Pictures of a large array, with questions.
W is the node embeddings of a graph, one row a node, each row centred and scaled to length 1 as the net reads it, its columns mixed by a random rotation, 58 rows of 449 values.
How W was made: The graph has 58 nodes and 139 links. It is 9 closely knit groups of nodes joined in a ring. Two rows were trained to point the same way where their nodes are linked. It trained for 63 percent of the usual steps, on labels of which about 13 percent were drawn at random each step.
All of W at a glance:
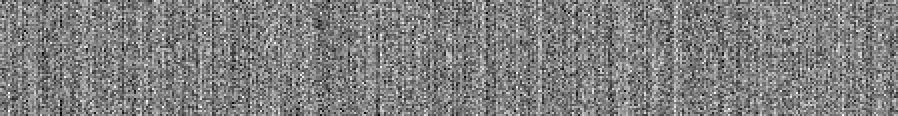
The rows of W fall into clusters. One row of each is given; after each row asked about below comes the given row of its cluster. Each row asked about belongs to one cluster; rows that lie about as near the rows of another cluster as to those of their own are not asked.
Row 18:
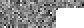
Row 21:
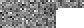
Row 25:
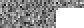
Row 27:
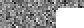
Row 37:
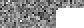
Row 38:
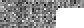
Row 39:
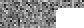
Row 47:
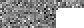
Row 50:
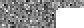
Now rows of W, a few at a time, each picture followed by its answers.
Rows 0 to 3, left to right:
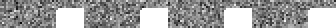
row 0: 21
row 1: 38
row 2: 47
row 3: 39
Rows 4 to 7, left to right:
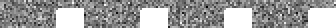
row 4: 39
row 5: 18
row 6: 25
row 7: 38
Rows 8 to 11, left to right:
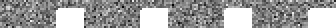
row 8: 37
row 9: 25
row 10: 50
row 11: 39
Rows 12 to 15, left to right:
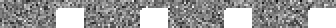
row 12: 50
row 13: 25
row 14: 47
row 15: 38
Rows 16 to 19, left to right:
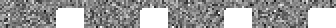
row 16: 37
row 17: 27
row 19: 27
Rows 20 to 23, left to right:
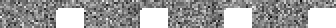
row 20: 47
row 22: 50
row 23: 38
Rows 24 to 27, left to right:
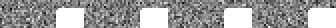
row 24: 25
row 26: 27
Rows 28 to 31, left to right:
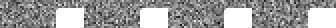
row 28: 21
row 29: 25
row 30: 27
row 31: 18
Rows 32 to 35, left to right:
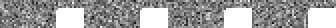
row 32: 39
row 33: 27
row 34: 39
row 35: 21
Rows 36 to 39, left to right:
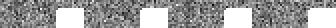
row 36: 38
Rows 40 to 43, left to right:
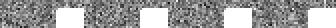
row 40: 47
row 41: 25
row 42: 50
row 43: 39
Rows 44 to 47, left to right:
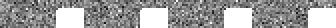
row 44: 38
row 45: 21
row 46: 37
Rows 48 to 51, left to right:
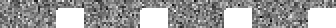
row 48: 18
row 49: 21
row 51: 39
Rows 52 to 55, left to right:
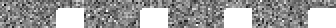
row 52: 37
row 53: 27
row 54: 50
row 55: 37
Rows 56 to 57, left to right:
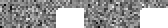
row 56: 25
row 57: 50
